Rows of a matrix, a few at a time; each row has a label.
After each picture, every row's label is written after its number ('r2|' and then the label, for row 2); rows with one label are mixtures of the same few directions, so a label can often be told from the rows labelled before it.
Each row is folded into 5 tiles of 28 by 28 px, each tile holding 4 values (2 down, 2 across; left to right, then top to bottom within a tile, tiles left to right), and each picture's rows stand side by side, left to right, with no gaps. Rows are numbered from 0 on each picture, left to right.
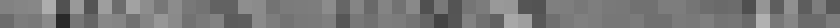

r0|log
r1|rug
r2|log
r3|rug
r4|rug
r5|log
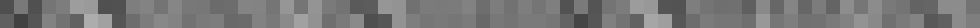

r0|rug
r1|rug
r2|rug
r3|log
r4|rug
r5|log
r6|rug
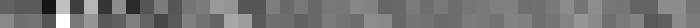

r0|log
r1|rug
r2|rug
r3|rug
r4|rug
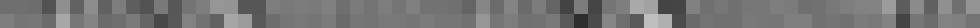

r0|log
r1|rug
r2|log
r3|log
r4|rug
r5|rug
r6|log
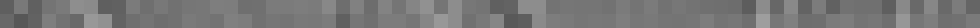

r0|rug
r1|rug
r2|log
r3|rug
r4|log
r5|log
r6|log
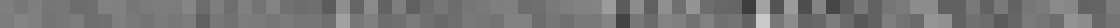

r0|rug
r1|log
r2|log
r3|rug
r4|log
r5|log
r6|rug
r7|rug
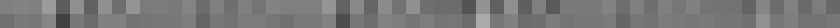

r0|log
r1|log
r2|log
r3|log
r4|log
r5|log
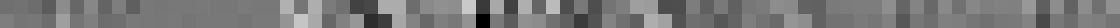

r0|log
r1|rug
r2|rug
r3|log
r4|rug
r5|rug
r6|log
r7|log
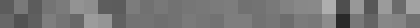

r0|rug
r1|rug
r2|log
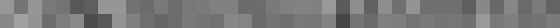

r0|rug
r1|rug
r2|log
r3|log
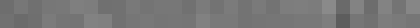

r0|rug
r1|log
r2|log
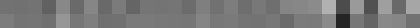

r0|log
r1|log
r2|log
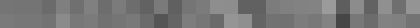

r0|log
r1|rug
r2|log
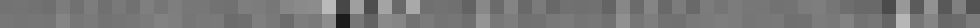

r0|log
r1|rug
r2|log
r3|log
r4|log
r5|rug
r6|log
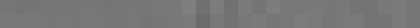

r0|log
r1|log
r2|rug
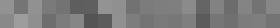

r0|rug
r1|log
